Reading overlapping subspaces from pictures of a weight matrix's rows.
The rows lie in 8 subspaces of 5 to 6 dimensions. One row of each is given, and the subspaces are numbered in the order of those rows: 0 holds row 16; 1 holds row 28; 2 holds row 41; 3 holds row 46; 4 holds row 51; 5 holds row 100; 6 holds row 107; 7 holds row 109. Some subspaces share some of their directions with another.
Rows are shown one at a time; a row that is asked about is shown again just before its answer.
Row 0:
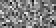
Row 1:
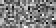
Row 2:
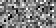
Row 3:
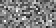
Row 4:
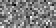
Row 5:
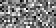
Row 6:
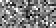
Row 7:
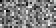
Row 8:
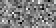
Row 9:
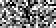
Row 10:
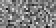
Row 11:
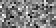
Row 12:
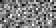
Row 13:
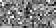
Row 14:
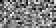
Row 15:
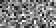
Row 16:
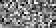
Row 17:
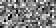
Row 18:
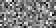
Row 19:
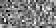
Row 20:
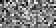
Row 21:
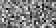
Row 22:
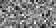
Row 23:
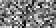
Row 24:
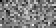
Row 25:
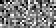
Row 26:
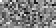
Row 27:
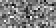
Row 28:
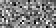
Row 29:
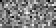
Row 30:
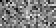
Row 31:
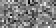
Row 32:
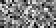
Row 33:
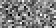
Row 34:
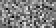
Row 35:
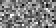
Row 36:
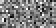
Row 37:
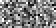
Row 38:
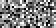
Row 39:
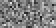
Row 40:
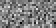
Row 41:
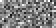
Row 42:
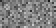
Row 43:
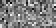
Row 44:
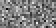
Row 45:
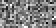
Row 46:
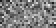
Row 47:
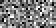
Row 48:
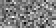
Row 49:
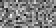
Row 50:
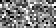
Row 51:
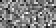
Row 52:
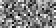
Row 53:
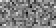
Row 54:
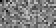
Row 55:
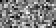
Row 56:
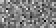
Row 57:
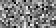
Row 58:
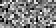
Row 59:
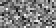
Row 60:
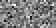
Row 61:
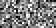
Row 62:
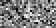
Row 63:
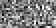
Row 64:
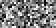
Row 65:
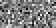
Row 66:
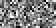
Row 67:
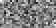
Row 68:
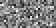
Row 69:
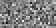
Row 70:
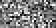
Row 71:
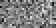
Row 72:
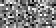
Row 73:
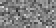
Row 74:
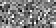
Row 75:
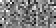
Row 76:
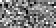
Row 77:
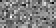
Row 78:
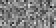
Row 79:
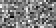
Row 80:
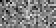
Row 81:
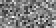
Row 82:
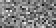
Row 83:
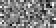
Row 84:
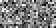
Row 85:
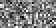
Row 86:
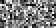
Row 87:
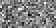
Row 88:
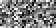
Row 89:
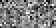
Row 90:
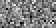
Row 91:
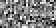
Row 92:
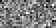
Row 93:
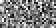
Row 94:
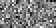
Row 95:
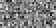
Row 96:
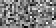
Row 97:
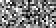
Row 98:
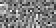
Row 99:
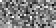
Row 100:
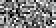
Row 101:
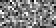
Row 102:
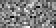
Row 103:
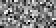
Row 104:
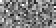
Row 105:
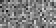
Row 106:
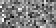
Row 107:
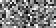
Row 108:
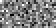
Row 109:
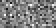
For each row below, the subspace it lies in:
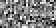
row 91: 7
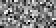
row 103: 7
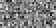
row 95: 5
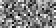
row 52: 6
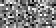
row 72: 7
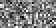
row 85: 5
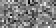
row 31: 7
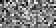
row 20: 1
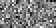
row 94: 6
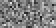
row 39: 0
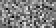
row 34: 3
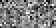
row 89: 3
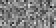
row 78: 3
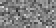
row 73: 4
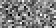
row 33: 6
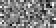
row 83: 3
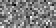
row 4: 1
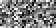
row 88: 0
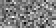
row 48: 5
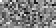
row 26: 0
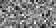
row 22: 0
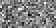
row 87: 6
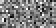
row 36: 5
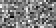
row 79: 5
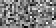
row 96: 7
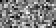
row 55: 1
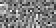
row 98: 5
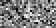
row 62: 4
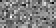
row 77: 7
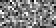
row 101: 0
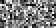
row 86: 7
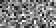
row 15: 0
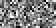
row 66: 5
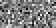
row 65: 4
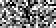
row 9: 1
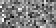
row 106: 6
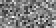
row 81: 5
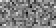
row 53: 0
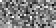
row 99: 7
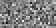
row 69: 1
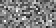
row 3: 3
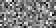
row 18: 5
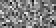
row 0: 0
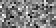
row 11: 6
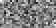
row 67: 7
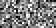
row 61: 6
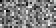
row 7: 0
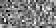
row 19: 1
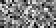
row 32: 7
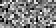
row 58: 4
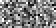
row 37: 6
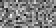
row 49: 5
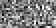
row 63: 1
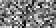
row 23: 0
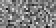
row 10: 4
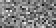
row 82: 5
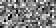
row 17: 1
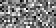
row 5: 4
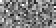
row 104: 6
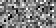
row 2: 1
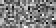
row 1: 7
